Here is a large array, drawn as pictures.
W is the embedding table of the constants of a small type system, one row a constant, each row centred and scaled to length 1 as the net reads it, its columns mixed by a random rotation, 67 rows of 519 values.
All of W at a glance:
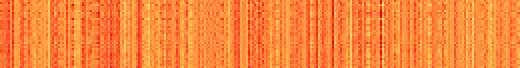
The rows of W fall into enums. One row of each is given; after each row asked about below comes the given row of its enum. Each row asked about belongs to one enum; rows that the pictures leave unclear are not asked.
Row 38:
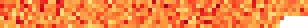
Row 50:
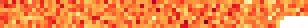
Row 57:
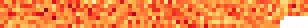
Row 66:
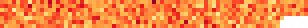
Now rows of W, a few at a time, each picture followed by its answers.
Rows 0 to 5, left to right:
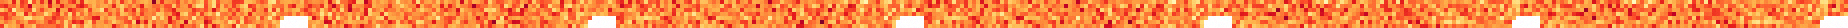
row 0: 66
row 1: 38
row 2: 50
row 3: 50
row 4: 57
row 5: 57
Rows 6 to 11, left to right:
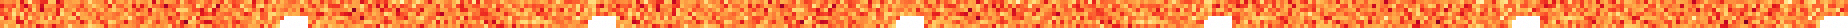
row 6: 38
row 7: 57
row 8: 38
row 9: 57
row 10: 50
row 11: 50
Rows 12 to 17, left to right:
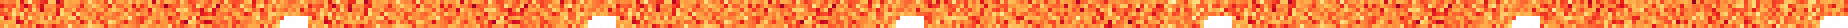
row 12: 38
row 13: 38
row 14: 38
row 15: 50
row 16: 38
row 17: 66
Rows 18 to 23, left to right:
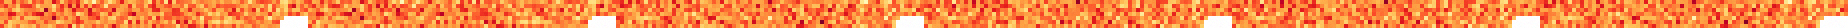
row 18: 57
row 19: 57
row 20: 50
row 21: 66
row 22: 66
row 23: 50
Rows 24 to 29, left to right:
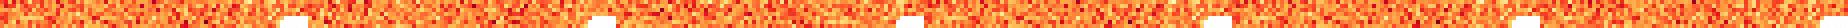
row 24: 50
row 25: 38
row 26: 57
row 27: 50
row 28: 50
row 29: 66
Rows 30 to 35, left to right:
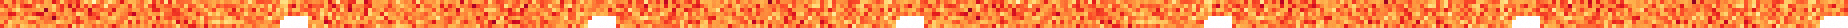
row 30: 57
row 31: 38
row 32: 66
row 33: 57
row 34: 66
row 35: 66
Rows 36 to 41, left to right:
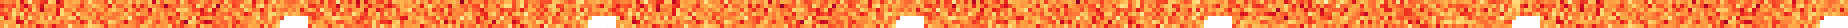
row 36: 38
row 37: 66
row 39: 66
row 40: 57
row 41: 38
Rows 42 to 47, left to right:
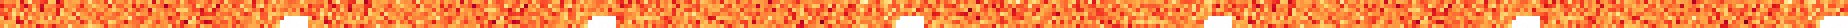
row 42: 38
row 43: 38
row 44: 50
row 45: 57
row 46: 38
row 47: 50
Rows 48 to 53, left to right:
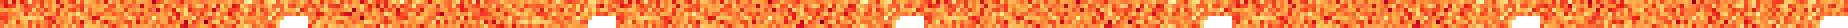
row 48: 50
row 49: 57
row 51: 50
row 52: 50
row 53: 66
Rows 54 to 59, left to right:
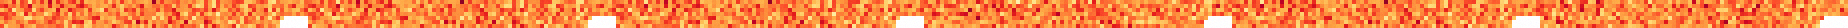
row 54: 66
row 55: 66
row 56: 66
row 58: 66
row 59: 38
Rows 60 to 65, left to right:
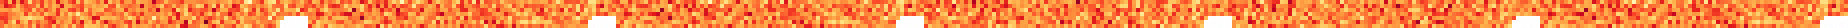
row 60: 50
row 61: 57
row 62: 57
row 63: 66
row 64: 38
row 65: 57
